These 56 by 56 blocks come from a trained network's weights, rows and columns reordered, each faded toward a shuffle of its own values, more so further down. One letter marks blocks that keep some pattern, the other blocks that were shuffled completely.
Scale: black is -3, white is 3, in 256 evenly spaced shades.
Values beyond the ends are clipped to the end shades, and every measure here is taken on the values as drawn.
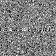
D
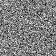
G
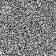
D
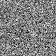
G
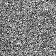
G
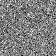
G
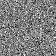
G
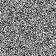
G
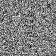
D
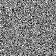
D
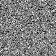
G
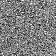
D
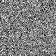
D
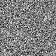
G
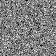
G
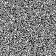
G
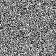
G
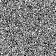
G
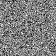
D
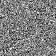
G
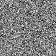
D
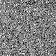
D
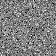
G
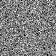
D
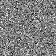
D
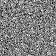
D
